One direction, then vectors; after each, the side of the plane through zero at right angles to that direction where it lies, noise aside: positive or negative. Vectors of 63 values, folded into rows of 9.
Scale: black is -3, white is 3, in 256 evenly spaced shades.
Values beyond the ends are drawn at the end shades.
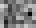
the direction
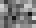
positive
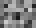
negative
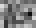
positive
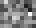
negative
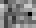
positive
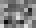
positive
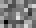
positive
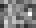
negative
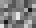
positive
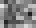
positive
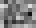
positive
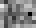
positive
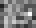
negative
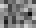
positive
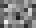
negative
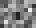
negative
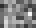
negative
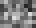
negative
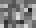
positive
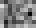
positive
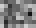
positive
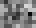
positive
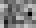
positive
